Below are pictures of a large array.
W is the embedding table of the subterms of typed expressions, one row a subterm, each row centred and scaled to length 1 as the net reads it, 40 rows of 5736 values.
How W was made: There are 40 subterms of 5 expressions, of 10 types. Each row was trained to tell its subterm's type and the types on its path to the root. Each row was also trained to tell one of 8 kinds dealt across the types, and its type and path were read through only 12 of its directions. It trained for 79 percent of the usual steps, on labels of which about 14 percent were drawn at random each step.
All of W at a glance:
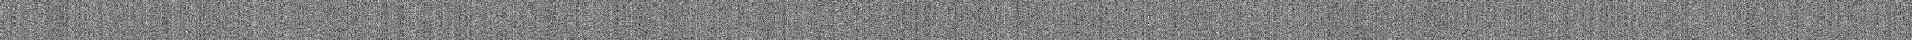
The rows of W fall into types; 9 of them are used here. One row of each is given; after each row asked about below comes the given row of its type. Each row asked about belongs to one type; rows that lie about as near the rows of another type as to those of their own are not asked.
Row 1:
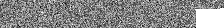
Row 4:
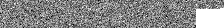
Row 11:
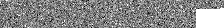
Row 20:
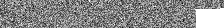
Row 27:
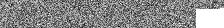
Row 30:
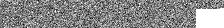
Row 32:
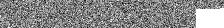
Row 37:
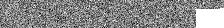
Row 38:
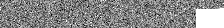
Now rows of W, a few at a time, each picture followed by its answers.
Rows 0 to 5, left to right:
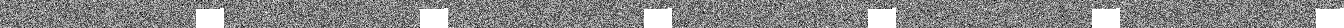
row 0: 1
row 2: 27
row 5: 38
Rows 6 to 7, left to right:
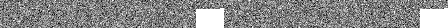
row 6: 4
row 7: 32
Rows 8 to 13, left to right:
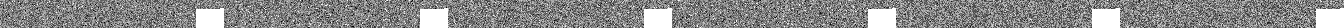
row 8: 4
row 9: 37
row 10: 1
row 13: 32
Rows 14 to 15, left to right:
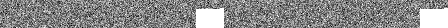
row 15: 30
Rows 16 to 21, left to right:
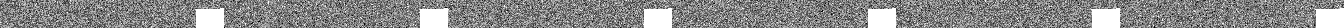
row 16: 1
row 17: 32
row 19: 32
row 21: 37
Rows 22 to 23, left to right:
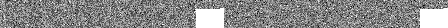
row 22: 4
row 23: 4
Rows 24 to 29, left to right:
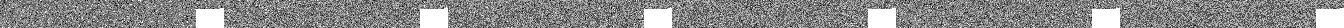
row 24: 37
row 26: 1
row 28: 37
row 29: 32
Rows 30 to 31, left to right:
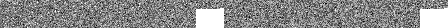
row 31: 38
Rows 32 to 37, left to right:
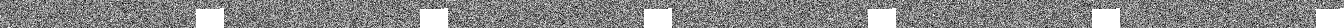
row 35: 30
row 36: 4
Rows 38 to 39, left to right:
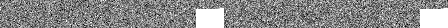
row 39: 30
